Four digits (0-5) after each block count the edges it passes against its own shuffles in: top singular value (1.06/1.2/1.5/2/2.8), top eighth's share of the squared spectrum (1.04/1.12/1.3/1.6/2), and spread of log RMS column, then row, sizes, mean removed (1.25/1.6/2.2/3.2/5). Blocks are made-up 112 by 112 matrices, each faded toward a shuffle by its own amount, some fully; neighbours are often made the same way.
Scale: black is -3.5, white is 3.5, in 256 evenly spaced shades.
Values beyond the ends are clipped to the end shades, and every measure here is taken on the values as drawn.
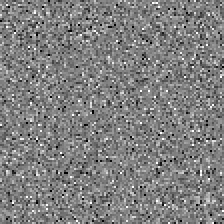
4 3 1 1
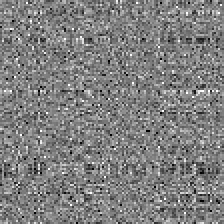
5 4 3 3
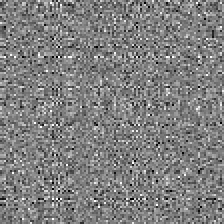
5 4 3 3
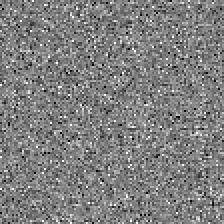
2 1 0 0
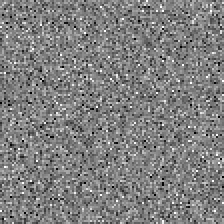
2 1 0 0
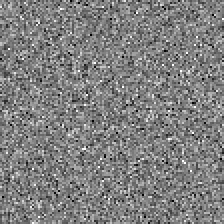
0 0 0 0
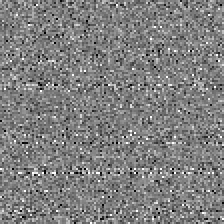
2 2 0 3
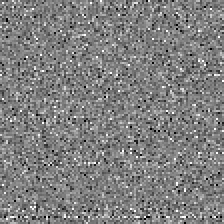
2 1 0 2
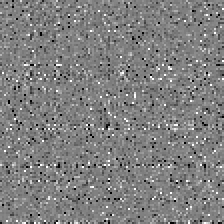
3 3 1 2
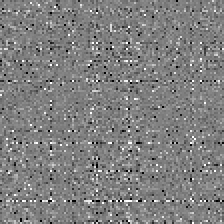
4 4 2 3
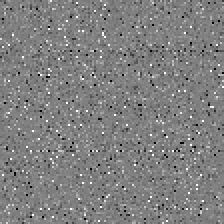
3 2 1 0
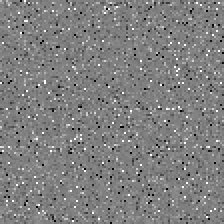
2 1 0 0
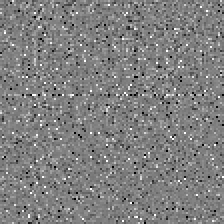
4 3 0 2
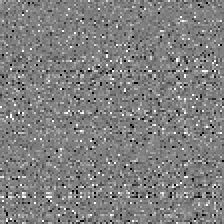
4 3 2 3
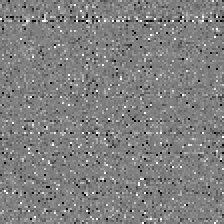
4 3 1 2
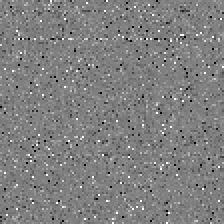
2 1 0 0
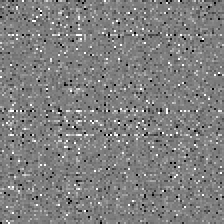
4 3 1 2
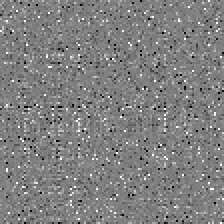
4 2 1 1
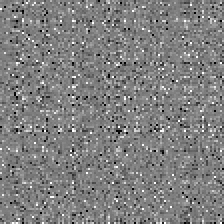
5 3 2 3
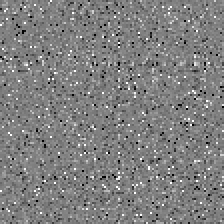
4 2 1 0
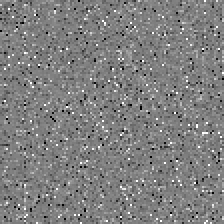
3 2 0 1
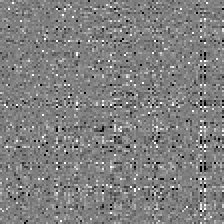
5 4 3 3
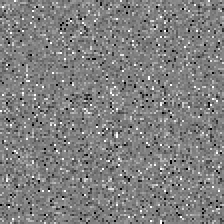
3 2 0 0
